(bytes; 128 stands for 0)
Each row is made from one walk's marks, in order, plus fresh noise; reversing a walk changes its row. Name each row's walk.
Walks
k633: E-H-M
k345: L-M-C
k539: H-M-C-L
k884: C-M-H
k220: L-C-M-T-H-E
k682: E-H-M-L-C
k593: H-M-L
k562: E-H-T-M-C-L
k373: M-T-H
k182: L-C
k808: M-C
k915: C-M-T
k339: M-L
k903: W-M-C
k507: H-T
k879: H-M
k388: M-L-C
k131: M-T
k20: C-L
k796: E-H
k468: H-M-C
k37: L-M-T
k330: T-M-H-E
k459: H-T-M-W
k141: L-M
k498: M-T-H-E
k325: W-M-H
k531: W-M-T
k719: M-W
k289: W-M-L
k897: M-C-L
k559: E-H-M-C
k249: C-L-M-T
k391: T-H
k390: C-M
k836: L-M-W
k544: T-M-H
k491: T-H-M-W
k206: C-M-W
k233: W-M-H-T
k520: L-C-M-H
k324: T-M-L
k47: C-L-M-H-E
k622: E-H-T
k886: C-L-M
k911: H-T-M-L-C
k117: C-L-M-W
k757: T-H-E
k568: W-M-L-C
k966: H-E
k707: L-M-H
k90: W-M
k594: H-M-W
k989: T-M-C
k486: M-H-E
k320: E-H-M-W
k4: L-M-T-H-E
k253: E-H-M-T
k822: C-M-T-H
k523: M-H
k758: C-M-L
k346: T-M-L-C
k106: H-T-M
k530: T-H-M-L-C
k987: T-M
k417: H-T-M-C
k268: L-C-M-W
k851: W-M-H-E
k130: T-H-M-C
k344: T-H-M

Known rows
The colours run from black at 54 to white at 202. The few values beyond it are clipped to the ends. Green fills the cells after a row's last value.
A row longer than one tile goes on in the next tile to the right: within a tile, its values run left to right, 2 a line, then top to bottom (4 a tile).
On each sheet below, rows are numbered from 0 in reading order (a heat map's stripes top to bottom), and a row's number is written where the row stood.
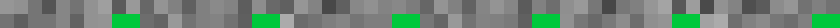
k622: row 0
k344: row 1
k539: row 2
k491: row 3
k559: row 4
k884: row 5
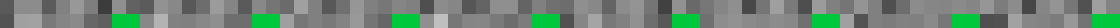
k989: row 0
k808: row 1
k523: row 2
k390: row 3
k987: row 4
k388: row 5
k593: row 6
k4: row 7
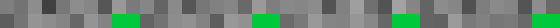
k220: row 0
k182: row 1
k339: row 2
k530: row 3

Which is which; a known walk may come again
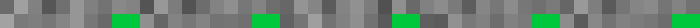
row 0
k523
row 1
k417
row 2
k544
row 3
k757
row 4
k106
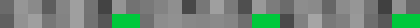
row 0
k131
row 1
k388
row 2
k987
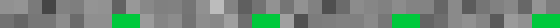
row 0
k562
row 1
k289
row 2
k593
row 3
k182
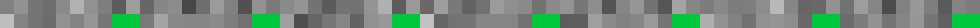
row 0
k851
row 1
k897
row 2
k966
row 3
k594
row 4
k141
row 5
k90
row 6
k498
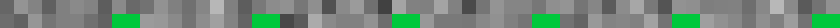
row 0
k344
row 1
k719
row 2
k37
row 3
k486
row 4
k836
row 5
k568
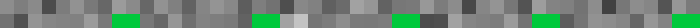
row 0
k707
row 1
k491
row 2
k206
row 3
k4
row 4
k220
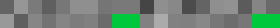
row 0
k459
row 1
k822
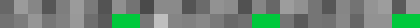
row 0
k373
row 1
k915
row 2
k622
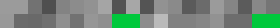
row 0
k320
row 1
k808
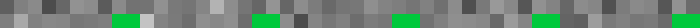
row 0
k758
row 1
k325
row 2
k507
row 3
k268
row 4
k530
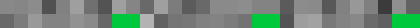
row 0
k339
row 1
k879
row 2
k989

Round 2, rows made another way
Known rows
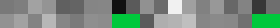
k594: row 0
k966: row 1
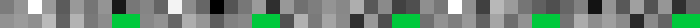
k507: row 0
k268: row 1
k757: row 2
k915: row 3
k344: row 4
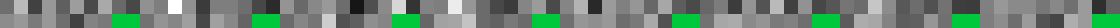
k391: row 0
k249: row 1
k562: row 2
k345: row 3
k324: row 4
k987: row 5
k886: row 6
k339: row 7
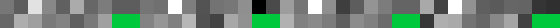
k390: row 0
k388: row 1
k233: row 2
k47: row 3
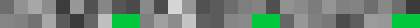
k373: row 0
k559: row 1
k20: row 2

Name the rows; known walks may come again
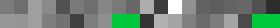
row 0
k90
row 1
k47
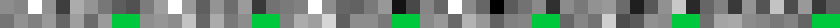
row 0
k915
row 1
k507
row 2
k911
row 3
k268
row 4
k562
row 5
k987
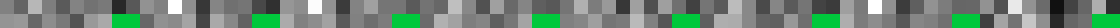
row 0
k719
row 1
k249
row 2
k531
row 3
k390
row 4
k544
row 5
k886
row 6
k233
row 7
k220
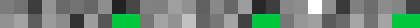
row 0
k491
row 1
k346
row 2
k884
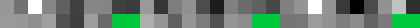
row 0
k568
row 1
k320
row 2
k520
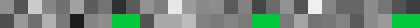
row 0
k498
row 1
k966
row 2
k206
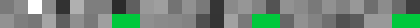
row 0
k131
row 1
k289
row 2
k20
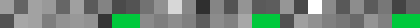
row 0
k330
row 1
k523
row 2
k486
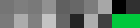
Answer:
k530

